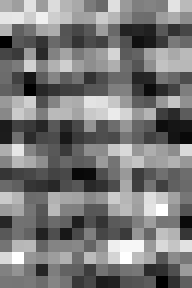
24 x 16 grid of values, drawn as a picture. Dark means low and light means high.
Seam: none. Stripes: horizontal, repeating 6 times. Slope: none. Average level on the scale: 50%.
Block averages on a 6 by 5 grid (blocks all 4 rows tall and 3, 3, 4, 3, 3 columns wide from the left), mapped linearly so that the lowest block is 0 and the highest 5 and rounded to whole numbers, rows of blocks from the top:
5 5 3 1 3 | 1 2 3 1 4 | 3 2 4 3 0 | 3 1 1 4 4 | 3 2 2 5 4 | 5 3 3 5 3
